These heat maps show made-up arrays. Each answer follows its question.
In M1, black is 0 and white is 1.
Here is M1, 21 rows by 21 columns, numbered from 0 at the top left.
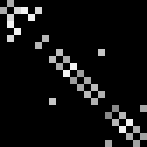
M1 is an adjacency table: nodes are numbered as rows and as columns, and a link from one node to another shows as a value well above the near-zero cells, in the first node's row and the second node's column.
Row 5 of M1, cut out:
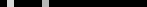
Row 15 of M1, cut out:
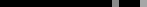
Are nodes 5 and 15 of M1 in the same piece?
no
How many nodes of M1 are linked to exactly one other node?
4
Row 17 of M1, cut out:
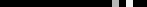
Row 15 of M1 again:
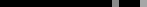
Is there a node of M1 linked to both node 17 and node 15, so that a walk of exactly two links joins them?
yes
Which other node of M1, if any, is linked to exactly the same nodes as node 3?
node 0
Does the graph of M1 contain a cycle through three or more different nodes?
yes
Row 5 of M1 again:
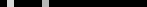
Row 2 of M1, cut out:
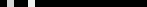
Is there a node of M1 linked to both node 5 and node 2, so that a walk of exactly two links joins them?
yes
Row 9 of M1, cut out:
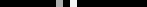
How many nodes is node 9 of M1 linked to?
2
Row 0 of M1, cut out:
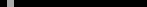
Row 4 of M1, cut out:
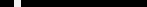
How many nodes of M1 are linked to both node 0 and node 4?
0
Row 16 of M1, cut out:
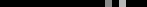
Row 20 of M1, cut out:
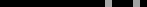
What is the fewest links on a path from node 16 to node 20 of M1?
2
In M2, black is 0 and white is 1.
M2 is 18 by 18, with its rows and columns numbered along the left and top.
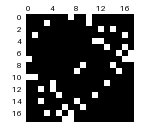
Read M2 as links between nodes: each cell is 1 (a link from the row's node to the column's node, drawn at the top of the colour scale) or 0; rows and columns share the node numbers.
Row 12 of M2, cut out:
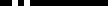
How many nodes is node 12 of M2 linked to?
2
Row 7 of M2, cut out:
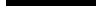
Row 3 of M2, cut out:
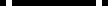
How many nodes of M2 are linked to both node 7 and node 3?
1
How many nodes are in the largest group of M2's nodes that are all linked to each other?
2
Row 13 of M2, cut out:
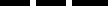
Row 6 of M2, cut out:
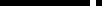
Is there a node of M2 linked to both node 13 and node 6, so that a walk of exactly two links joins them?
no
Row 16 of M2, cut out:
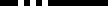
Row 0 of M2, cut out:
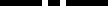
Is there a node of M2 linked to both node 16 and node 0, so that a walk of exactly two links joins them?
yes
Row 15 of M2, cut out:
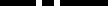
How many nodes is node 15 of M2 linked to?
2
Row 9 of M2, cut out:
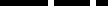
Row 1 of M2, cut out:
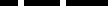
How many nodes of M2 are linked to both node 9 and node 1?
0
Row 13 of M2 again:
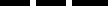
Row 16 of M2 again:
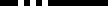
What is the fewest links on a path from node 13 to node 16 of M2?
2
